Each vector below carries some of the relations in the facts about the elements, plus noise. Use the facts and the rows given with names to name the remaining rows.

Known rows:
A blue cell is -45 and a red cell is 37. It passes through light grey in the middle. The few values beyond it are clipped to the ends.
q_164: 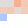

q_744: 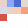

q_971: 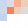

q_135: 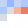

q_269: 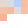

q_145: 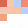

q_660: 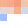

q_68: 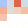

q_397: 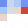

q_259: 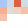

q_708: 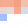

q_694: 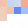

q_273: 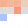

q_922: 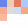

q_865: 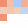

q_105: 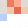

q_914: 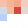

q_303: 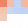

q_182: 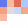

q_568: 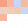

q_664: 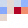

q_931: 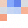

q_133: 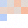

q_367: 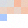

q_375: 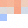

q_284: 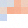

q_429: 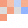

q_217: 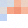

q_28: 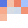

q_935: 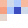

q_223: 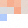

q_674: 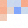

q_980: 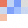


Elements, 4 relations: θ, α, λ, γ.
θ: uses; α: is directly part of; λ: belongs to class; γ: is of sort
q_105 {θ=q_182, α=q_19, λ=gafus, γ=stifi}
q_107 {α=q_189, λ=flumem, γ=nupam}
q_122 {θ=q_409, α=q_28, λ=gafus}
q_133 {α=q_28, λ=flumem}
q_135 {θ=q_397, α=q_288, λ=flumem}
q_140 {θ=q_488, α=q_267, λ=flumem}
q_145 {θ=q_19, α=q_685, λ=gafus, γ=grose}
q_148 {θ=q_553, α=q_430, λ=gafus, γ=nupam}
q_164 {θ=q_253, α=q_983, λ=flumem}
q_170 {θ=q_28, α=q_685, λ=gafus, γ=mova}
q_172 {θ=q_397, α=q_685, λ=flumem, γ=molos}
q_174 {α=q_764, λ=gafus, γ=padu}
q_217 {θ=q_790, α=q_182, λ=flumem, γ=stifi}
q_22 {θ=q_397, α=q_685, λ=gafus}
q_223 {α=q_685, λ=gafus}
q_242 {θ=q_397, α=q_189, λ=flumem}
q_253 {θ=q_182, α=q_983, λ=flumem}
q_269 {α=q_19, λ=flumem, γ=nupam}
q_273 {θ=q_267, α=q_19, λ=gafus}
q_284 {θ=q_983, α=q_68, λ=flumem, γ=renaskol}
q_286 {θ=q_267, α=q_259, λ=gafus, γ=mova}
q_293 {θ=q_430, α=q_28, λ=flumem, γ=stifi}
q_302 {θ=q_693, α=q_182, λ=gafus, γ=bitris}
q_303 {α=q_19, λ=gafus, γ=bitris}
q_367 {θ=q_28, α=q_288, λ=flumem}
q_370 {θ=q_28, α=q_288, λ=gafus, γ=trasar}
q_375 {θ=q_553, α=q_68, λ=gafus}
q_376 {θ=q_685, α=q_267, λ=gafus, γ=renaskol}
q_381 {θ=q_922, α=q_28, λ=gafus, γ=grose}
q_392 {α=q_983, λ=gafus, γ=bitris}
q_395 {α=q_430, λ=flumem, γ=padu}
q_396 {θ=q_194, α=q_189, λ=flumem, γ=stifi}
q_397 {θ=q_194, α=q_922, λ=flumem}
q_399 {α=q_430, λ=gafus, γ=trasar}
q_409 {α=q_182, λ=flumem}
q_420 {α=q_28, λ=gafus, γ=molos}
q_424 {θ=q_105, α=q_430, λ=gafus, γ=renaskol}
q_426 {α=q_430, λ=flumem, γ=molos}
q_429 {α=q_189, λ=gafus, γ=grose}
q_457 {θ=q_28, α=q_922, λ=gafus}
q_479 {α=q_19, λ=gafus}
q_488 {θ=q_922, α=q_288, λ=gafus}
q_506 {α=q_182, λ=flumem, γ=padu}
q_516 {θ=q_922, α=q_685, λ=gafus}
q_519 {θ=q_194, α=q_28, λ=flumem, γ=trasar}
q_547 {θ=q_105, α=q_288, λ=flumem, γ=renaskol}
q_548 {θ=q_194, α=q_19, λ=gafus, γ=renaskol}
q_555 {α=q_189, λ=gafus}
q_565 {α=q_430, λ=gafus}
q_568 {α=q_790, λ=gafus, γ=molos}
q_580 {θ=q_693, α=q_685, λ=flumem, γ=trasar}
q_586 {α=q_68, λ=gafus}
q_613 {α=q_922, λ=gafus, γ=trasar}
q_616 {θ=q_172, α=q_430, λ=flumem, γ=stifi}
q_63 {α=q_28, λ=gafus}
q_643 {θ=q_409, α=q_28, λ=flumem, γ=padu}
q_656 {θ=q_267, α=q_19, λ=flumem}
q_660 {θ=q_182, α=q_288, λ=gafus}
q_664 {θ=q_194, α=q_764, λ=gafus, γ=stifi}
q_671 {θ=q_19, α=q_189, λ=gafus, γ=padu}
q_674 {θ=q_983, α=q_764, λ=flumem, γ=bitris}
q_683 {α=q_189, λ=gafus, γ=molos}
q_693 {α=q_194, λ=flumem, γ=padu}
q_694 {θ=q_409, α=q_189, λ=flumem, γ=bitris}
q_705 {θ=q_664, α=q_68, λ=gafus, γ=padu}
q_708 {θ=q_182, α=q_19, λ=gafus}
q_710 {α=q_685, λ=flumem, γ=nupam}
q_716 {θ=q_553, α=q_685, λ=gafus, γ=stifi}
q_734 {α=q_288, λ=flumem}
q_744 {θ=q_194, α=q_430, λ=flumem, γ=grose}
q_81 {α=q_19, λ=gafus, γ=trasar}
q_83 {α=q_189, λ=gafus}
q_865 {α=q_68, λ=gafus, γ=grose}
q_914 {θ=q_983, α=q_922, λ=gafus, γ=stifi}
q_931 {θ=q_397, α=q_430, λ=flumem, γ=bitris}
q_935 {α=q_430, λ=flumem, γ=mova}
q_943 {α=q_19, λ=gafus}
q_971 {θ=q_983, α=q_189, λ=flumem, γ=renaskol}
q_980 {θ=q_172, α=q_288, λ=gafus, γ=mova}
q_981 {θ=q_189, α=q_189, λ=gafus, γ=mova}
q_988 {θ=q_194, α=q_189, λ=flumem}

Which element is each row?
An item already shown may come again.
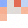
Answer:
q_790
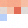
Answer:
q_424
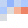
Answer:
q_135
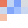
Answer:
q_980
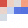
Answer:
q_981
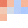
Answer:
q_613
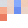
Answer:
q_693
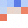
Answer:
q_172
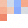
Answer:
q_506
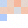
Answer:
q_253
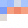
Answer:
q_396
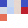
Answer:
q_194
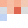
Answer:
q_376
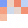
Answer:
q_19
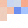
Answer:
q_694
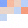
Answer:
q_409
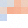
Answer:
q_284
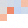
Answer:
q_107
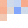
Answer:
q_674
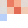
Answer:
q_105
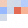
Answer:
q_22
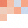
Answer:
q_148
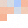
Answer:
q_426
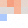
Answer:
q_488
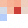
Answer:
q_716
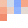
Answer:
q_395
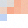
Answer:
q_547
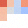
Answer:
q_370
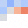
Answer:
q_135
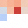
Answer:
q_716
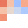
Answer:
q_174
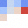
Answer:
q_397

